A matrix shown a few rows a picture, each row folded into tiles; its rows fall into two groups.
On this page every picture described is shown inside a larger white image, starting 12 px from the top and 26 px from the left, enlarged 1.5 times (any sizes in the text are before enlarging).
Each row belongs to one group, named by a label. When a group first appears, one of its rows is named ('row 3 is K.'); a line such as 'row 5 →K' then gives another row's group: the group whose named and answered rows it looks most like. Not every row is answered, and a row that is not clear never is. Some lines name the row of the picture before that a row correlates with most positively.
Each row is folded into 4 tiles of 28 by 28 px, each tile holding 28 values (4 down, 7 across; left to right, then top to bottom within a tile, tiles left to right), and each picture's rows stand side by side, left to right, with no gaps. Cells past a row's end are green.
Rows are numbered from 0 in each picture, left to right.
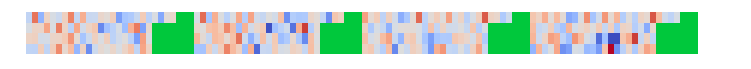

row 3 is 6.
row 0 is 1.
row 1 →1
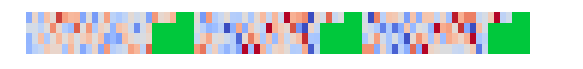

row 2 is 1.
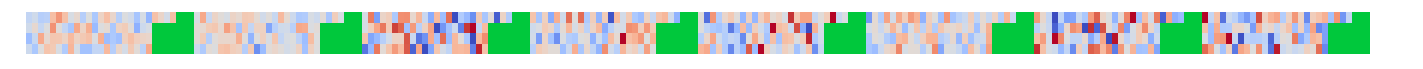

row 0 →6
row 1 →1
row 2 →1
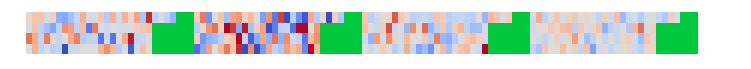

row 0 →6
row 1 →1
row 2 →6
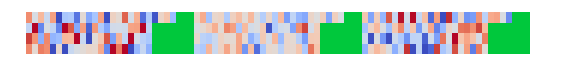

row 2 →1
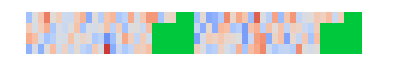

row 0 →6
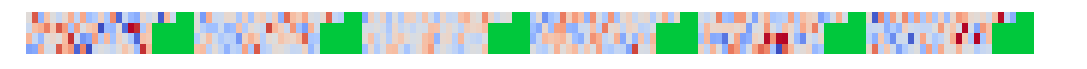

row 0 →1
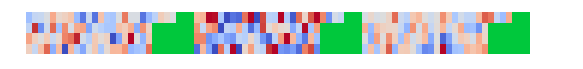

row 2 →6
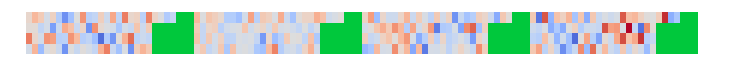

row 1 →6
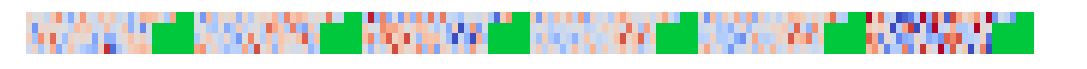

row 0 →6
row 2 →1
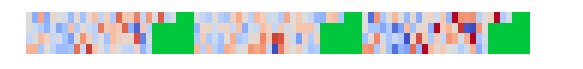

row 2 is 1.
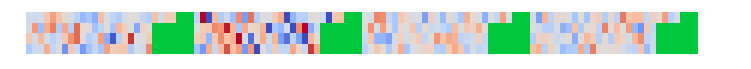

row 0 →6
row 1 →1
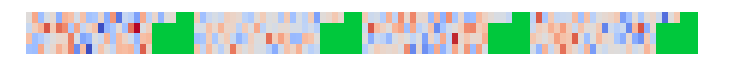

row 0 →1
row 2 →1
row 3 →1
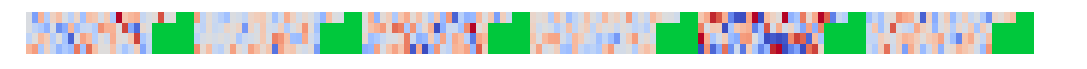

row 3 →6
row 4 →6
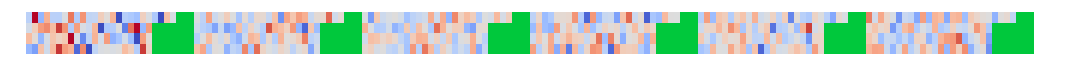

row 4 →1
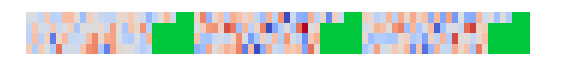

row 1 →1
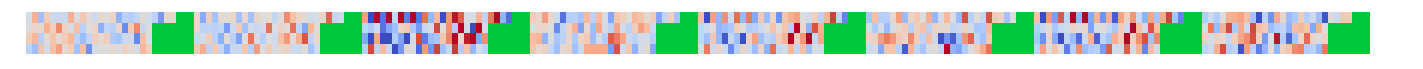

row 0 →1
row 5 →6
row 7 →6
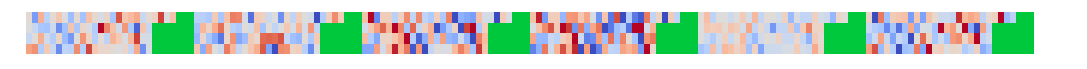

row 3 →1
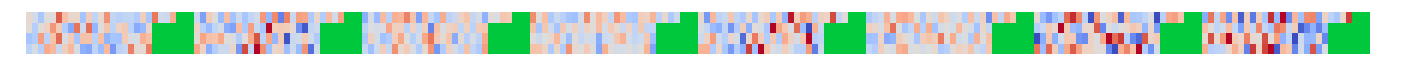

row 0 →6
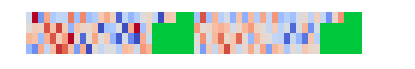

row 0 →1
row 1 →1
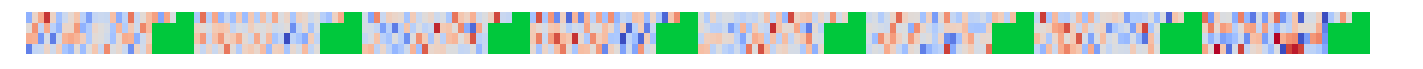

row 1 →1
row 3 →1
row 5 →6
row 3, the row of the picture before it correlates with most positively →1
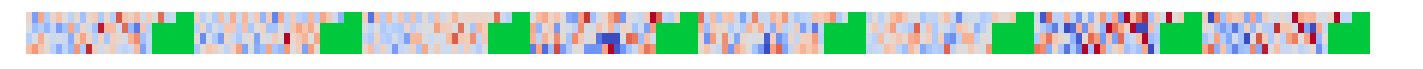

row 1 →1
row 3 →6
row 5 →6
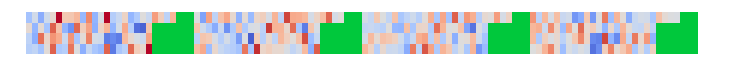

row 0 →6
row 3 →6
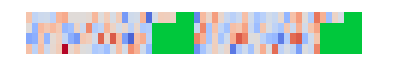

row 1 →6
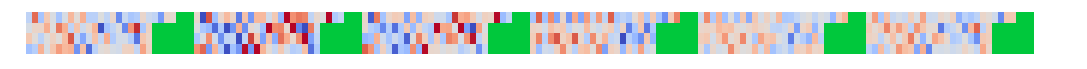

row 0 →1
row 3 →1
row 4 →1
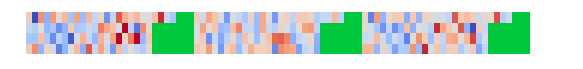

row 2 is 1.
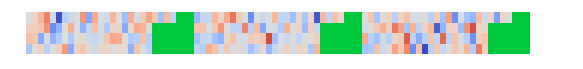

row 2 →1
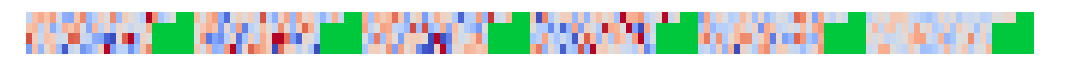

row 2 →6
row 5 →6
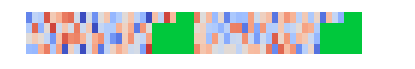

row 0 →6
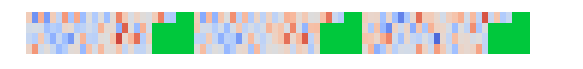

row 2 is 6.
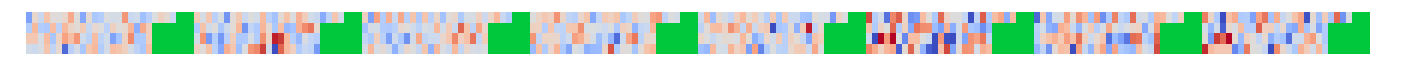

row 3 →6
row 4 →1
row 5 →6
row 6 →6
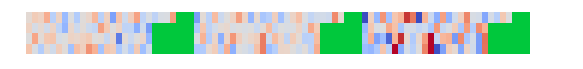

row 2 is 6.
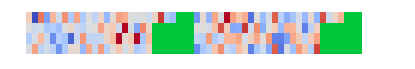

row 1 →6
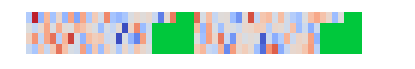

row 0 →1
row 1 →6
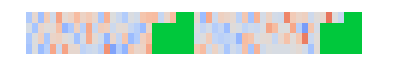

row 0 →6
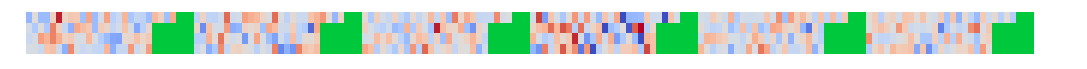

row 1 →6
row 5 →1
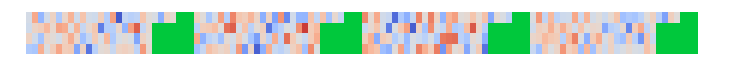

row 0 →1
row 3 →1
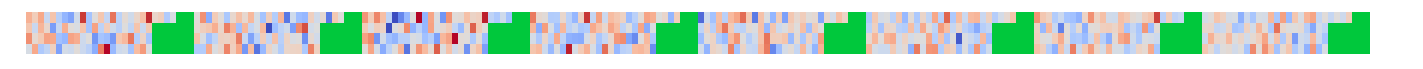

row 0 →6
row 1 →1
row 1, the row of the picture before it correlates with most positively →0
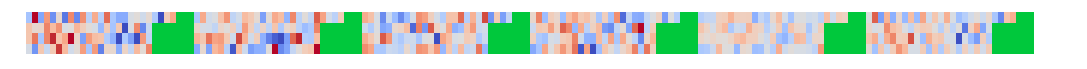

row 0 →1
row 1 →6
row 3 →1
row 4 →6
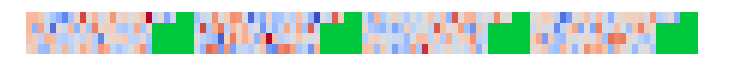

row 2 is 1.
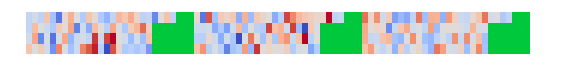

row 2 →6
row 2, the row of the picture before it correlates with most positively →0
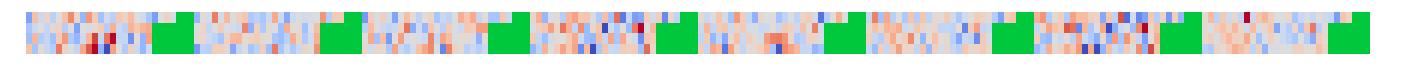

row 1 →6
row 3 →1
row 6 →1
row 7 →1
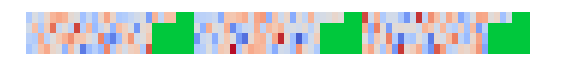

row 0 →6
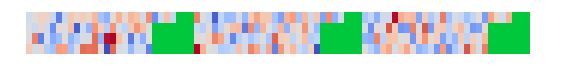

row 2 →6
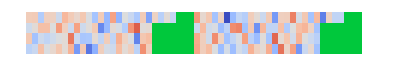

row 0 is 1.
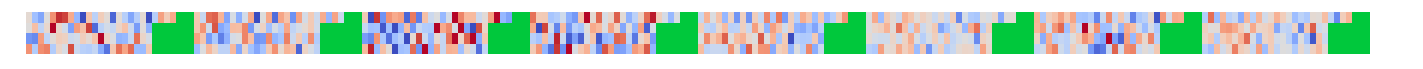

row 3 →6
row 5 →1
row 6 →6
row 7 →1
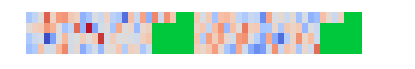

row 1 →6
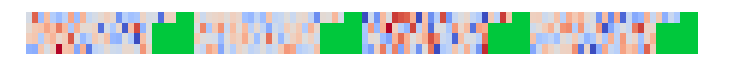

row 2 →6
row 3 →1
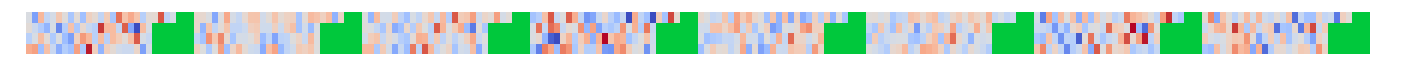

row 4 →1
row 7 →1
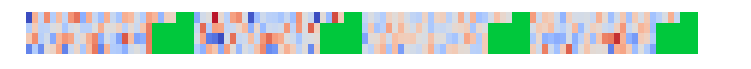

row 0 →6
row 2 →6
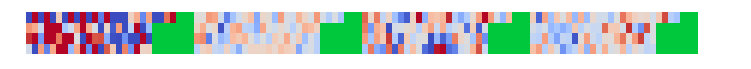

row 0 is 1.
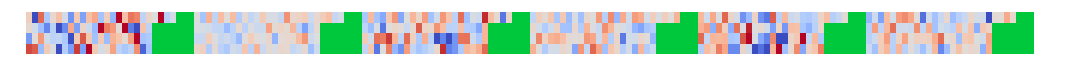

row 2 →6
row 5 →6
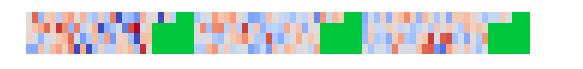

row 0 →1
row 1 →6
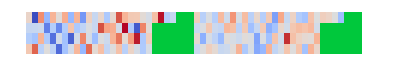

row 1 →1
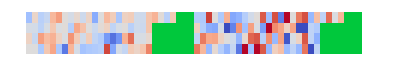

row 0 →6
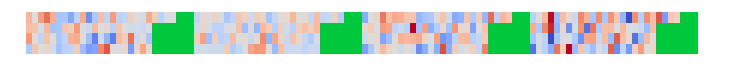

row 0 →6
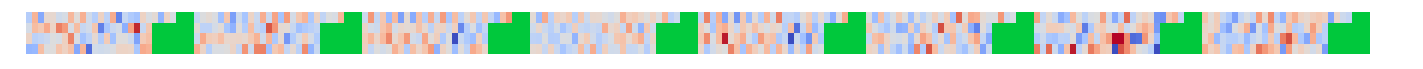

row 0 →1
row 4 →1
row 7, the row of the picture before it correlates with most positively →1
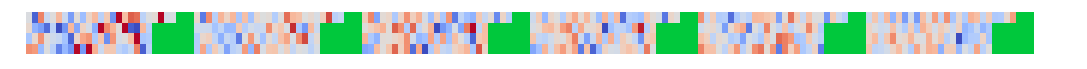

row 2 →1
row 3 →1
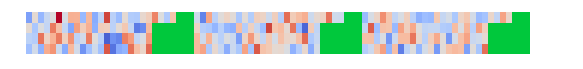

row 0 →6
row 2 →6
